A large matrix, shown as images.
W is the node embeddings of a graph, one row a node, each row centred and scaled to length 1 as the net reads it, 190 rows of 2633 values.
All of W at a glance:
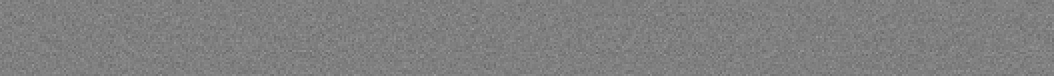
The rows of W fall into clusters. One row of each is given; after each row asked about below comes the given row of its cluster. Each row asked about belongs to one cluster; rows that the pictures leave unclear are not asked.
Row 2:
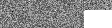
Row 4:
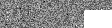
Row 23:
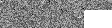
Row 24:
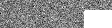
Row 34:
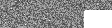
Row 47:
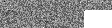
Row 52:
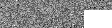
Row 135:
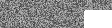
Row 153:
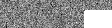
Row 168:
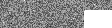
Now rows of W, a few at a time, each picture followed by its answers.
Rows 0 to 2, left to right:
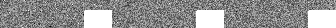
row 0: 168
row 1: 34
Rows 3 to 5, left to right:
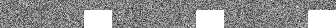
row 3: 23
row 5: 4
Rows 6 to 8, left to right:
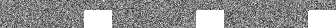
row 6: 34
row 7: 4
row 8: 47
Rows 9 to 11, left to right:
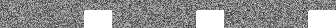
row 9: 168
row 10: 52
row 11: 47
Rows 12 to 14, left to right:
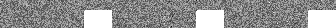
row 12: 23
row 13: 24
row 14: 168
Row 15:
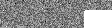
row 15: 34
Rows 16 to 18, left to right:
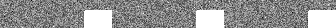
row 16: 47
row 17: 2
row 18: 52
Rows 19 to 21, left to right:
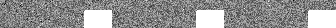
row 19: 135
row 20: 47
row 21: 4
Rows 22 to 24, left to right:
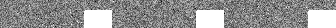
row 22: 168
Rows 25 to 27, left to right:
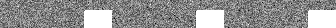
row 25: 135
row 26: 23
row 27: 4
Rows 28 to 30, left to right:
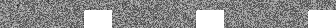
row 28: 52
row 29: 23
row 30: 135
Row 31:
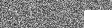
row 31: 168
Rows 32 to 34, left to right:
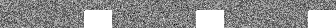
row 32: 47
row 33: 2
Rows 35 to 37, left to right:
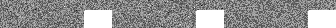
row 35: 168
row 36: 2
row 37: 2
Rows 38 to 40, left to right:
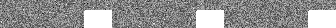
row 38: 2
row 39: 135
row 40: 47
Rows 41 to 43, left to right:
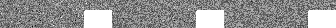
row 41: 24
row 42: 24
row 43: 52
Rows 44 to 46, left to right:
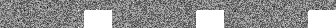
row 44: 4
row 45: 52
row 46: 24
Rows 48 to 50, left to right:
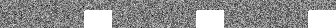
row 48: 47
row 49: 153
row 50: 47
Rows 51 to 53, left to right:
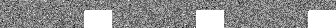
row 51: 153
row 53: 34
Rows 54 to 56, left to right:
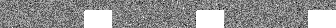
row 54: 135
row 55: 52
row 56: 52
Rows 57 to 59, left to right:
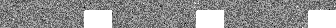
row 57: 34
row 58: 24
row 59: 4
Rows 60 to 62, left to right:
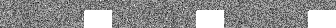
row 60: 4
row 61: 153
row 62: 34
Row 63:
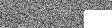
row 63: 34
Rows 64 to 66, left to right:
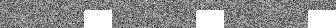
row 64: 24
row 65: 47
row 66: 4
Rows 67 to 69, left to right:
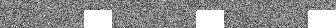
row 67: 4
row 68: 135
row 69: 2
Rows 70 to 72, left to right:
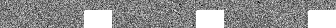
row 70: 168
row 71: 2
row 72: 2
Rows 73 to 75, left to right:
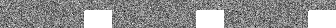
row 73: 47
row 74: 2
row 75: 47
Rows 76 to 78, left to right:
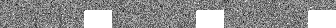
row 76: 153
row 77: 24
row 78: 168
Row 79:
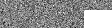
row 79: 52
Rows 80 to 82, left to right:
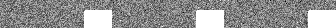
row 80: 24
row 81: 168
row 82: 34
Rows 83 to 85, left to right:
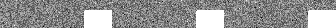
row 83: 52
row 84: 135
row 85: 168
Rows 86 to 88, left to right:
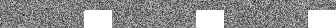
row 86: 34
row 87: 4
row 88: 23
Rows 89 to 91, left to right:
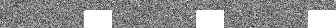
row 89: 34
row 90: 23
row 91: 168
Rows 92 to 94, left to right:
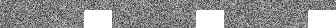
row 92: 24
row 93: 168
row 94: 4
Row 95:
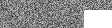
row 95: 168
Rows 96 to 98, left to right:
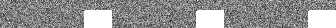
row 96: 34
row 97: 24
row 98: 47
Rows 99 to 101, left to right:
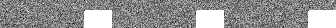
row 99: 24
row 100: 168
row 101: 24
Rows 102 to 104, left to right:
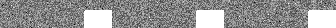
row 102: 135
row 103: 168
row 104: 135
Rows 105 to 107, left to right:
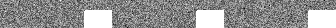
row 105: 47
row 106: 24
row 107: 4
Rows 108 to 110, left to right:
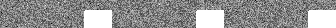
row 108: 34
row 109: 135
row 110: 47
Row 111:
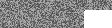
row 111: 135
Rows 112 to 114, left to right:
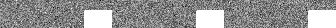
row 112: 52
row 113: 153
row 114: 168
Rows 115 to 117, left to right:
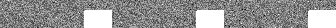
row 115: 2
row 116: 34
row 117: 153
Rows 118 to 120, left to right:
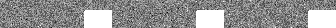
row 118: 135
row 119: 153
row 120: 153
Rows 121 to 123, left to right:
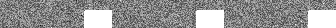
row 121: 135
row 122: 2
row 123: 168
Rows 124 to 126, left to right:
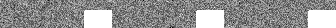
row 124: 23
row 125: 47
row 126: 34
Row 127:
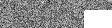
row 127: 23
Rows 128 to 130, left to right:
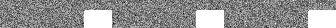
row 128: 34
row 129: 34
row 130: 135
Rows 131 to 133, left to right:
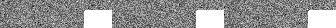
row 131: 24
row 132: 2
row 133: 24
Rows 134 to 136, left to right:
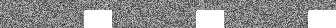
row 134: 2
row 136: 52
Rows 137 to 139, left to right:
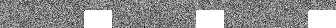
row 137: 52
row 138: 168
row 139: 135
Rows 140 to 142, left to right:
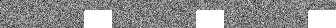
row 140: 24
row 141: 135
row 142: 23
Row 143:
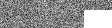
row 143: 4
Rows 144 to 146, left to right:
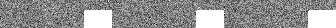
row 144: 4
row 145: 168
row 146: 24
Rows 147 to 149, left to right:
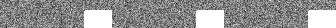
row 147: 153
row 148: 34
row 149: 47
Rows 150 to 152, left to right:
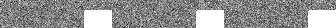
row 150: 23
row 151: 135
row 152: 47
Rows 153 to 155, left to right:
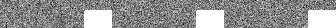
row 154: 168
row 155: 4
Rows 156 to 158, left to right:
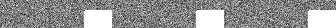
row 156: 34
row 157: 2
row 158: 34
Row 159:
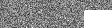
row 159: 168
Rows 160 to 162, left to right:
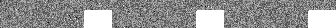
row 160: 168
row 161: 135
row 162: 153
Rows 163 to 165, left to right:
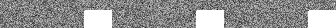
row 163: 2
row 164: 4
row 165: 34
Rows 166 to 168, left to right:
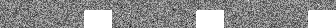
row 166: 4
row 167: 135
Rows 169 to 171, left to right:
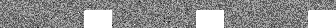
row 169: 2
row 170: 52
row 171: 168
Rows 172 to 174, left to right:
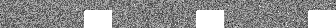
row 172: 24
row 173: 153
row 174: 52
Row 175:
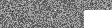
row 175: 2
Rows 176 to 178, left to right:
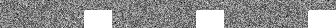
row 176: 23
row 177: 52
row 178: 47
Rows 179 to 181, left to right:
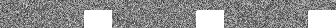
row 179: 23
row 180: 34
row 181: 23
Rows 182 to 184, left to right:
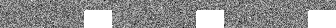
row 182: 47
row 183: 52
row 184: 34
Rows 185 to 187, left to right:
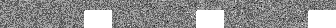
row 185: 153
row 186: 135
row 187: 4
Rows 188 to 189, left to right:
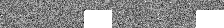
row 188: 24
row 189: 4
